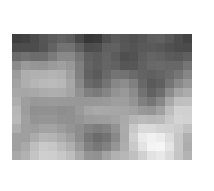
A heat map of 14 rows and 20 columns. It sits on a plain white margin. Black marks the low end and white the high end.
Ninth with the highest average: bottom right. Slope: up to the bottom. Stripes: none.
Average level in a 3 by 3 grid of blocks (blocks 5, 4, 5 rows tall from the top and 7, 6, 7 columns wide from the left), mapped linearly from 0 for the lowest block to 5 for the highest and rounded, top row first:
1 0 0 / 3 2 2 / 3 2 5
